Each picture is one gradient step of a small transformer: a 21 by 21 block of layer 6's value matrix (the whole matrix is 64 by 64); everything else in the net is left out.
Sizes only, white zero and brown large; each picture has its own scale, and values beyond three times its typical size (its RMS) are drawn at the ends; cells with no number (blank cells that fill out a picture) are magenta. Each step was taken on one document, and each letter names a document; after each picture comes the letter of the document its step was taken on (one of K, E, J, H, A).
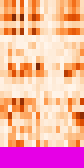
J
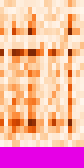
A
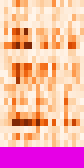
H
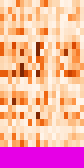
J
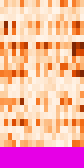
J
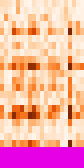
A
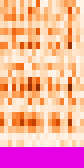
A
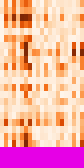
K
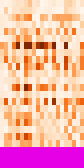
H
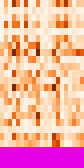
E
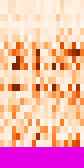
E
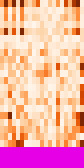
J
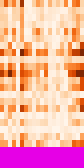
J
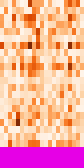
A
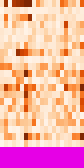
K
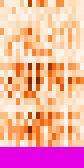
A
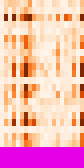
K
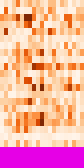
H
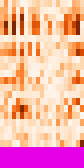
J
